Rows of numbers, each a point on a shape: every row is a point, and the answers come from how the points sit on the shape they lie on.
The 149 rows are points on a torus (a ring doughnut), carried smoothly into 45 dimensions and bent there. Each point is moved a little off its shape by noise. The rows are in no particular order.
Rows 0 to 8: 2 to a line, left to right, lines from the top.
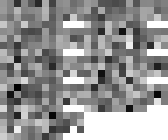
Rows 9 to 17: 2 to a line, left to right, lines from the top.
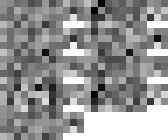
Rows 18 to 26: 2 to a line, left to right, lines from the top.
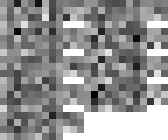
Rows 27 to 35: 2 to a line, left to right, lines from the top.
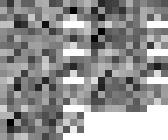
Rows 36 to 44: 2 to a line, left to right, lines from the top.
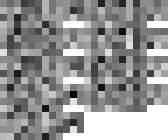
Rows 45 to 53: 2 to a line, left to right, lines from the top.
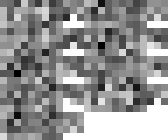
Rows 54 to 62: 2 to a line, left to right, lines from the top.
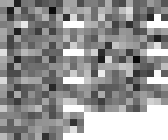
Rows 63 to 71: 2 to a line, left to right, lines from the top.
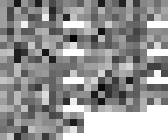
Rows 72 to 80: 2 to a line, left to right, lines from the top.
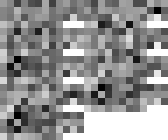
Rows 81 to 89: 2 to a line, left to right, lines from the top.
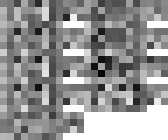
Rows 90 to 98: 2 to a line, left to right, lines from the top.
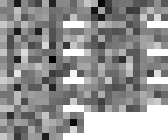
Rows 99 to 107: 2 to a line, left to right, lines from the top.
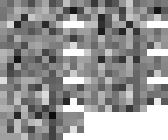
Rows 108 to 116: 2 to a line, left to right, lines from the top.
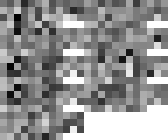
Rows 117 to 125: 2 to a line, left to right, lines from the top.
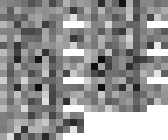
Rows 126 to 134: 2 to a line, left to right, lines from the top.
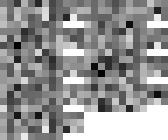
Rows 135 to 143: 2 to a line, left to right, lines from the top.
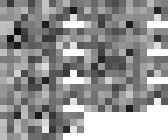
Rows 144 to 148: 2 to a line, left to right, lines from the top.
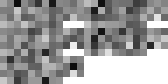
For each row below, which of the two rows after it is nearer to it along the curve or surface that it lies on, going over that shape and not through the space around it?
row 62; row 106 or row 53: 106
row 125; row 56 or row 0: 0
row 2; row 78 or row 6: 6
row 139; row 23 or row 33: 33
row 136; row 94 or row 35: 94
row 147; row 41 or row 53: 41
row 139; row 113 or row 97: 113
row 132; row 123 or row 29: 123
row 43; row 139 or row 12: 139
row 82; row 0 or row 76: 76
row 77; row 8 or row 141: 8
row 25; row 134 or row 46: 134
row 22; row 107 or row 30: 30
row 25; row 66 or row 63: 63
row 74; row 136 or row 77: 77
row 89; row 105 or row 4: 105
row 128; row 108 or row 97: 108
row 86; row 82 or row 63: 82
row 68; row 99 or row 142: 99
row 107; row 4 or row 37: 4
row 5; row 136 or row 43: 136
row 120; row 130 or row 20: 20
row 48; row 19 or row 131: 131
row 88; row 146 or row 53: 146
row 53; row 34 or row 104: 34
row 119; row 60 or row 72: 60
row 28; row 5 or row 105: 5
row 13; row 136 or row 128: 136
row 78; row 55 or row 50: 55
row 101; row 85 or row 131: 85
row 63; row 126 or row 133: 126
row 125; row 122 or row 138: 138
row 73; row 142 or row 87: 142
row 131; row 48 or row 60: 48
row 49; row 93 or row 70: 70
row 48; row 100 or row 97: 100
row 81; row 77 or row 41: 41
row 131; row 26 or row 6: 6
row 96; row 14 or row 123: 123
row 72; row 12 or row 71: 71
